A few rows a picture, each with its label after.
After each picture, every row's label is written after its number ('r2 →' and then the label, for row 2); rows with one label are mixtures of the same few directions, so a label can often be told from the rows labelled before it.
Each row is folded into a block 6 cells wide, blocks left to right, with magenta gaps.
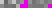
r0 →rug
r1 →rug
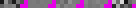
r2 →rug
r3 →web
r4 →web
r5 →rug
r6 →web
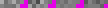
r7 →rug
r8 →web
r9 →web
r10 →rug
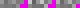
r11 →rug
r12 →rug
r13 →rug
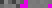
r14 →rug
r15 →web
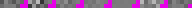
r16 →rug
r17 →web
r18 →web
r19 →web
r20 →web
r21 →rug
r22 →rug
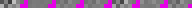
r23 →web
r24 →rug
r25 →web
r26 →web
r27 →web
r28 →rug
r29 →web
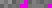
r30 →web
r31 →rug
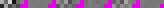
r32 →web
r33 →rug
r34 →web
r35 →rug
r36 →web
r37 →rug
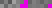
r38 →web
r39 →rug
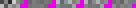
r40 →web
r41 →rug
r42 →rug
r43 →rug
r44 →web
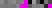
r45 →rug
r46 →rug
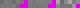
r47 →rug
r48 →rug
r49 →rug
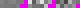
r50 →rug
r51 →rug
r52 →web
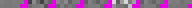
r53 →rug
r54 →rug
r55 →web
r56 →rug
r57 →rug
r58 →rug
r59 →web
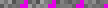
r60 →web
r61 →web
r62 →rug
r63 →web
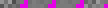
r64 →web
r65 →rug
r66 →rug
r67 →web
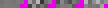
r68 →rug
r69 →web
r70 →rug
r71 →rug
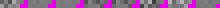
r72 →web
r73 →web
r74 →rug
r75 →rug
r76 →rug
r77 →web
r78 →rug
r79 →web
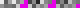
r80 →rug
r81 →web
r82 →web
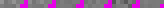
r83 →rug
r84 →rug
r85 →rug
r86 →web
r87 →rug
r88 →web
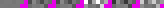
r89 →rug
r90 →rug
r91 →rug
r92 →rug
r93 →rug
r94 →rug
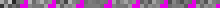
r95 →web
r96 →rug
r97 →web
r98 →rug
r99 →rug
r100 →web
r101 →rug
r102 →web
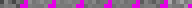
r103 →rug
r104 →rug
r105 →rug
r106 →web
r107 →web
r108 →rug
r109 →rug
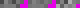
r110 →rug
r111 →rug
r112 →web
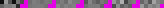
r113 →rug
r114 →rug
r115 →web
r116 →rug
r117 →web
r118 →web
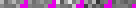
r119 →rug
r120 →rug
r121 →rug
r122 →web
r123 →rug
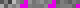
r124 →web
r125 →rug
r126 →rug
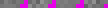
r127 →rug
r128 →web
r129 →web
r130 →web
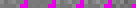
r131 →rug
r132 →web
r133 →rug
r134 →rug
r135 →web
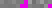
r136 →rug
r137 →rug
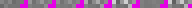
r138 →web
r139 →rug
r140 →rug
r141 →rug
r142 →rug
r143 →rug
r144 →rug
